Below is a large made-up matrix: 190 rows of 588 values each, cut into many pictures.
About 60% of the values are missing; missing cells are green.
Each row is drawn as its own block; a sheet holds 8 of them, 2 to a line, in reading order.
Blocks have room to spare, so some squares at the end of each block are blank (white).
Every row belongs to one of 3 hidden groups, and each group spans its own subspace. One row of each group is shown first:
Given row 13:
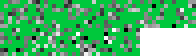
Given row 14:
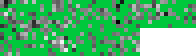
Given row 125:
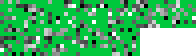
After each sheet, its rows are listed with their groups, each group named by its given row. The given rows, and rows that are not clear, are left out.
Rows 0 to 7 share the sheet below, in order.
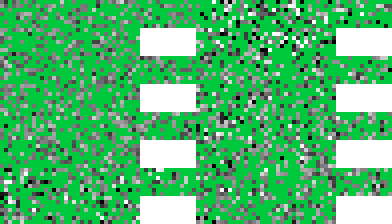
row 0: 125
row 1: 14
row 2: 13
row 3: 125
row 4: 14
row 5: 13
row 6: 14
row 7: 13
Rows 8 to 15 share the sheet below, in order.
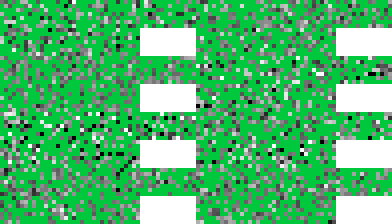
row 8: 13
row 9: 14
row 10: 13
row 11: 13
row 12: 125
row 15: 13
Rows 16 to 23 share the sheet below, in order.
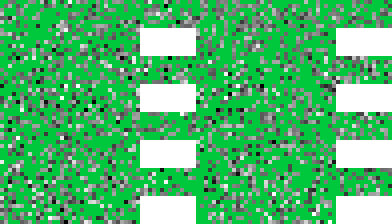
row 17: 13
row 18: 14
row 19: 14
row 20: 13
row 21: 14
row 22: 14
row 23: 13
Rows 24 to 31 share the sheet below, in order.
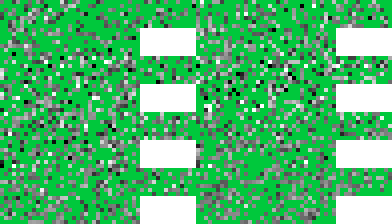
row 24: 125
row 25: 14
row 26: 125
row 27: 13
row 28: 125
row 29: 125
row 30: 14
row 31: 13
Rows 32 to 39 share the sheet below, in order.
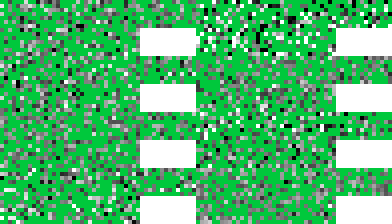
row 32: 13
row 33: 14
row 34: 13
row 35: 14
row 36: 125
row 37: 125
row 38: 13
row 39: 125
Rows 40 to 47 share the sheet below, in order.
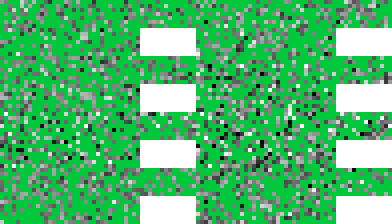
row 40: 13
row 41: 125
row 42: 14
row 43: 13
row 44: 125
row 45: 125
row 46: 125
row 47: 14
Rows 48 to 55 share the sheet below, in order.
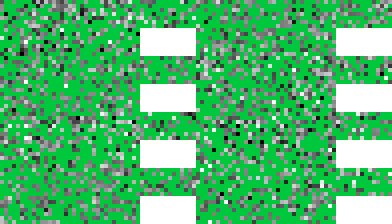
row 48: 14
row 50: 125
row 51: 13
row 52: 125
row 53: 125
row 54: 13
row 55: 125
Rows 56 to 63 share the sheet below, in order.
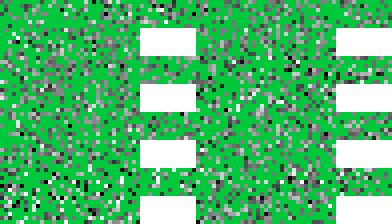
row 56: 125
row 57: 13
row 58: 13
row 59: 14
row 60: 13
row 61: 14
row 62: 14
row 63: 125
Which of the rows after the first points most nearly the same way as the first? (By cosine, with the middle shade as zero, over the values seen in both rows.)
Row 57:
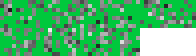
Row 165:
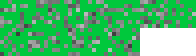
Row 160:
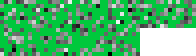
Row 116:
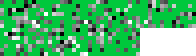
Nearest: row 116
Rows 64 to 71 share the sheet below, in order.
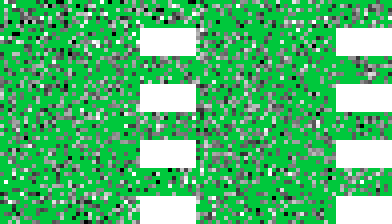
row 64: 125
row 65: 13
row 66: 14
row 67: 13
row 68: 125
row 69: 14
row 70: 14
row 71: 14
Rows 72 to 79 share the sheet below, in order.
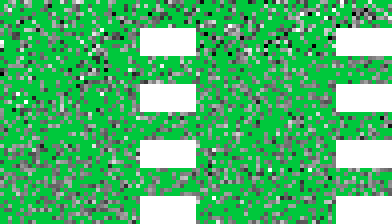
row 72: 13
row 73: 13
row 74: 125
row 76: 13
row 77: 125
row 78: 13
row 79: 14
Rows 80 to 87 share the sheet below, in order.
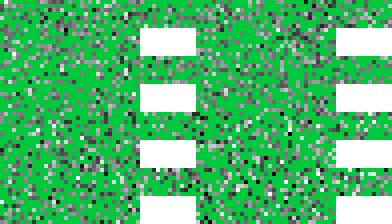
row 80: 125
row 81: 14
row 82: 125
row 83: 125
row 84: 14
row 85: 13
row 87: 125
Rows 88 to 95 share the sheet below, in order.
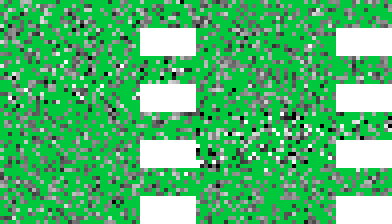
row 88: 13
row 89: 13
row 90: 13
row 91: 14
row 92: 125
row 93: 125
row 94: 125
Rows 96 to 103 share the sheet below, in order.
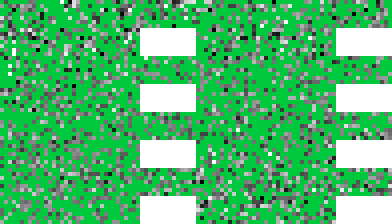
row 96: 13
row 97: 13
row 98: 13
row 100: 125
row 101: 13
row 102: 125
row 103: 14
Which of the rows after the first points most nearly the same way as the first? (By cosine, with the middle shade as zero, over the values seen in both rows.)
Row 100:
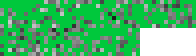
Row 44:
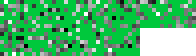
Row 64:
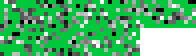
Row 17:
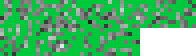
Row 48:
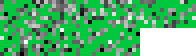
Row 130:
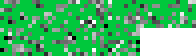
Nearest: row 44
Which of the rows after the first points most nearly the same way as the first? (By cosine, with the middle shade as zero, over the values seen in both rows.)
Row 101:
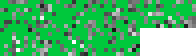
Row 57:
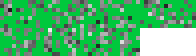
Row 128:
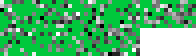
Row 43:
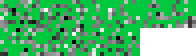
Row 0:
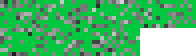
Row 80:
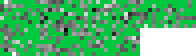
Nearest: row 57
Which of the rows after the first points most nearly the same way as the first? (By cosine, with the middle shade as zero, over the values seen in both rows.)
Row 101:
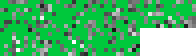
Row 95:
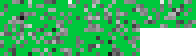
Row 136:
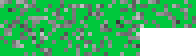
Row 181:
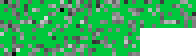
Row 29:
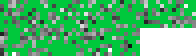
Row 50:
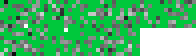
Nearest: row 136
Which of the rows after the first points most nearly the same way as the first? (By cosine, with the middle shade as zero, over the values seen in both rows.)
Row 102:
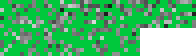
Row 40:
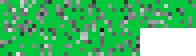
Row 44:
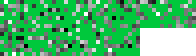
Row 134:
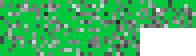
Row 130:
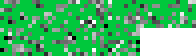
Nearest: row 130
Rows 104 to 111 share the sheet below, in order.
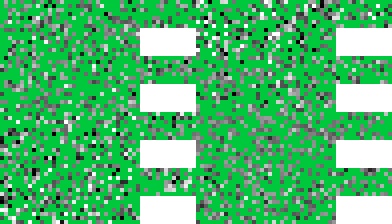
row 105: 13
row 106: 125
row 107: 14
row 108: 14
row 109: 125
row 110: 13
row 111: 13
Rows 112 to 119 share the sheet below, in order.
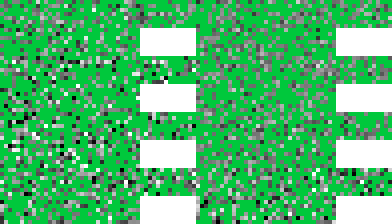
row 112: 13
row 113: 13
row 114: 125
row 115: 13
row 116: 14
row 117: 125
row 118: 125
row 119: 14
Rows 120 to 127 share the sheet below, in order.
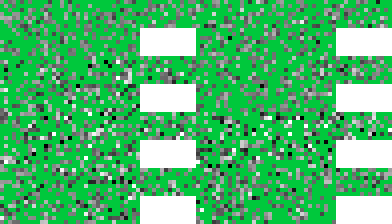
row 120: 14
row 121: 13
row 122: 14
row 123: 125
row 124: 14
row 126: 14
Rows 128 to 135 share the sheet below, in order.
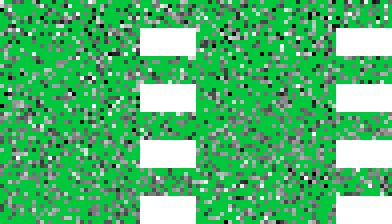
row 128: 13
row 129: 14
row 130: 13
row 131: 13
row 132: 14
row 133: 14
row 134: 14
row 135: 14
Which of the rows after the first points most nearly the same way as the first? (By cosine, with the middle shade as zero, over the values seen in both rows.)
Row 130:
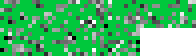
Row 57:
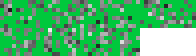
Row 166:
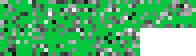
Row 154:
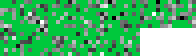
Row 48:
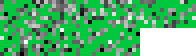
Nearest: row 57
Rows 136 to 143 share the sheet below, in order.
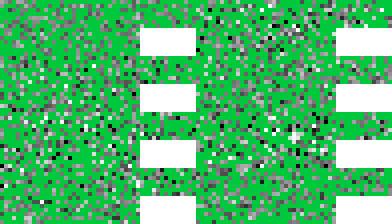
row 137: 13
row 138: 125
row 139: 13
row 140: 125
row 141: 125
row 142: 13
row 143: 13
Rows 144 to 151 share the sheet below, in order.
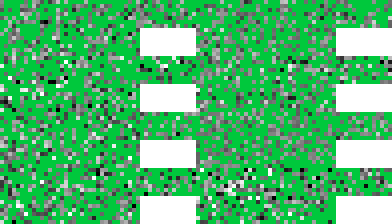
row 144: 13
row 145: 13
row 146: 13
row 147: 125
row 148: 125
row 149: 14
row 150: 125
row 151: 14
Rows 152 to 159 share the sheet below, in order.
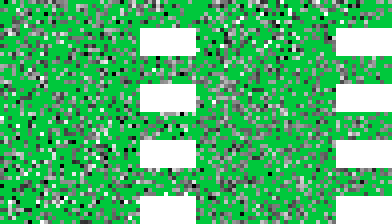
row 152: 14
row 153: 125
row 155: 14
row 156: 13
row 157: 13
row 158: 14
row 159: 14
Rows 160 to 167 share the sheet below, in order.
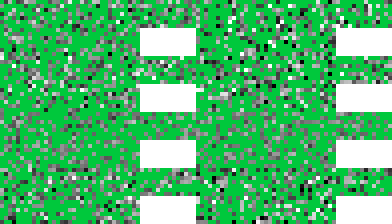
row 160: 13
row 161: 14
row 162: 13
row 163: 14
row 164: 13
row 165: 125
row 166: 13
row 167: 13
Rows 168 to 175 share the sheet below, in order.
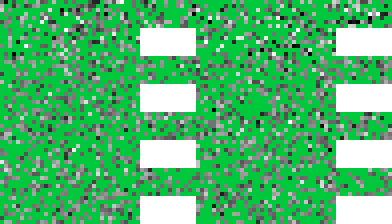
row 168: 125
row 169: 13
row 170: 13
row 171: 13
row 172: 13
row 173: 125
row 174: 125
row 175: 125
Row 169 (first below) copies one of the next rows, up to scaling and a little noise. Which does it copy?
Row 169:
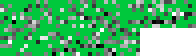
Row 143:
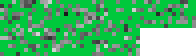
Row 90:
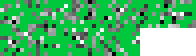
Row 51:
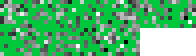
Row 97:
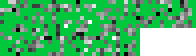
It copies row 90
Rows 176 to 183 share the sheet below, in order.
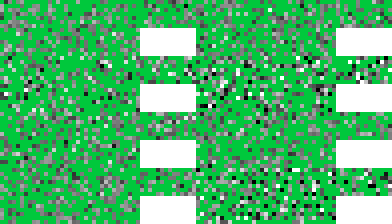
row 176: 125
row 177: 14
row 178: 14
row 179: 125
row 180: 125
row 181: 125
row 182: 14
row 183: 13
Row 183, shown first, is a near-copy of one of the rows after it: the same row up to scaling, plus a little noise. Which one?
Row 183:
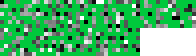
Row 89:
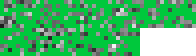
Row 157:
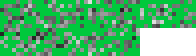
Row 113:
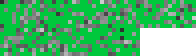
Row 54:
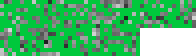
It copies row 113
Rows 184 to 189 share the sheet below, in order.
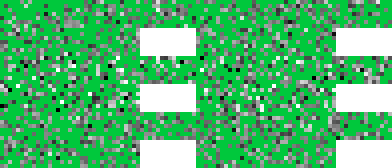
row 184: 14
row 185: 14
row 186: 13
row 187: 14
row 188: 125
